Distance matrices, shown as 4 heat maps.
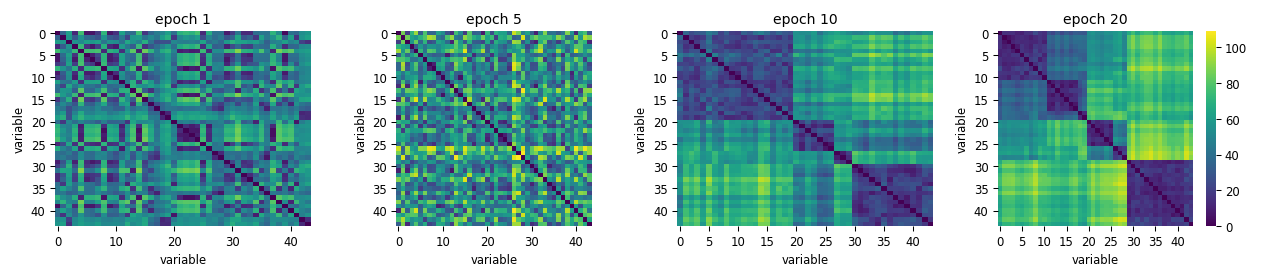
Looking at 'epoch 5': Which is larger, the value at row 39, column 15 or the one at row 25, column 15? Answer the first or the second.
the first
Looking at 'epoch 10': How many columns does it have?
44
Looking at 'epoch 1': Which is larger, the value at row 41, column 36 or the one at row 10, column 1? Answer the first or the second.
the first
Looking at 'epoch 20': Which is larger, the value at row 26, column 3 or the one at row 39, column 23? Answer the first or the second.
the second
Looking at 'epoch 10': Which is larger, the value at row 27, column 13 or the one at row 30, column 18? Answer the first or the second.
the second
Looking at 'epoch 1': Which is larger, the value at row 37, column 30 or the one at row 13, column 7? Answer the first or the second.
the first
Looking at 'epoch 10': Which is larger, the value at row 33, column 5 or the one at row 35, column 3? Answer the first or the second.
the first
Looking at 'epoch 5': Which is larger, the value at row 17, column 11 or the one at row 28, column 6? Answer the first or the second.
the second
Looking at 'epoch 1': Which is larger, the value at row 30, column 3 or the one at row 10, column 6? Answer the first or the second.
the first
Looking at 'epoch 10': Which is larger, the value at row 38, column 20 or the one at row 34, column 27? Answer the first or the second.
the second
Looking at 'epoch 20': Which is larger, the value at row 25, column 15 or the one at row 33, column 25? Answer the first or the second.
the second
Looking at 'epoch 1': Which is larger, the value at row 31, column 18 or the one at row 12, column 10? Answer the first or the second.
the first
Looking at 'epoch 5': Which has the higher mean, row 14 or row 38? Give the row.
38
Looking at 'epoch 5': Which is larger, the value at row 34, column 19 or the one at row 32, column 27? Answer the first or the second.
the second
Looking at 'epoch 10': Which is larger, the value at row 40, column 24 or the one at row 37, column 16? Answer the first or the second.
the second
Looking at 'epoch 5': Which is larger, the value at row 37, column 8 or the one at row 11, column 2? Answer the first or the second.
the second
